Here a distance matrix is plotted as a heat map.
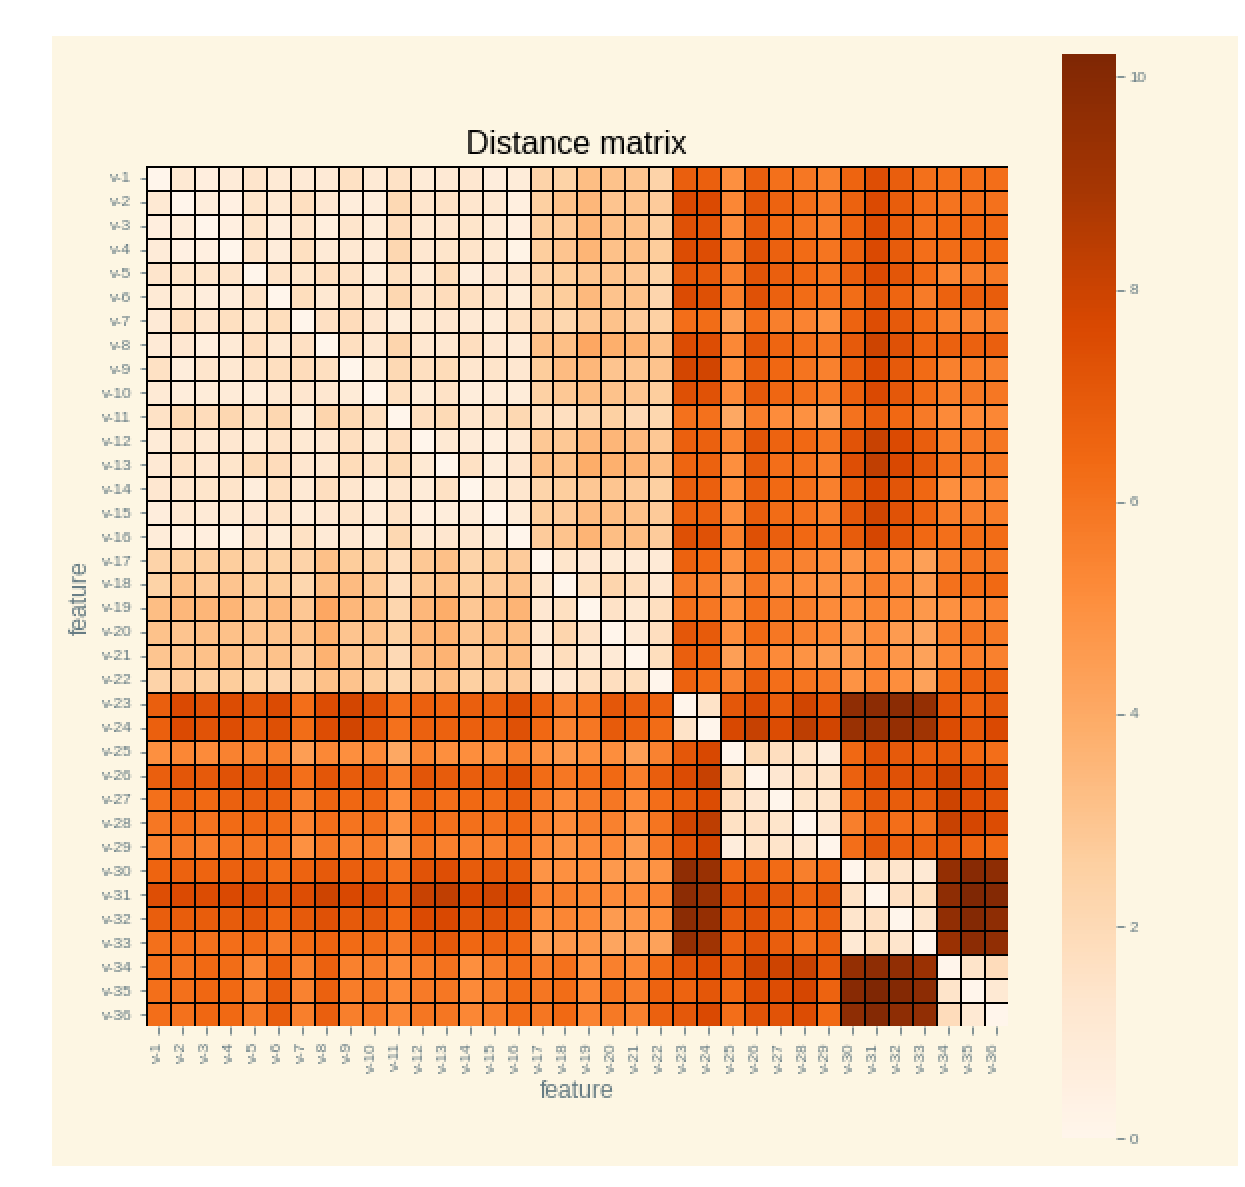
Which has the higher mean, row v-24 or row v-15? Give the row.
v-24
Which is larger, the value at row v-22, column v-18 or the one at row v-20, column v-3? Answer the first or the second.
the second
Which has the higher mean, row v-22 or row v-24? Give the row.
v-24
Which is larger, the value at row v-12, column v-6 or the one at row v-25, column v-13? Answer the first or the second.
the second
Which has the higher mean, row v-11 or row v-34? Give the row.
v-34
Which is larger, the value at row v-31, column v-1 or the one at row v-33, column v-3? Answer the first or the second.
the first
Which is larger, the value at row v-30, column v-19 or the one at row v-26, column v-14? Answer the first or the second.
the second
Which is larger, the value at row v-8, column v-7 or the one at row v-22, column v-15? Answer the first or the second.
the second
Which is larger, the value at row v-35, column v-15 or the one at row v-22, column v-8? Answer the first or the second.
the first
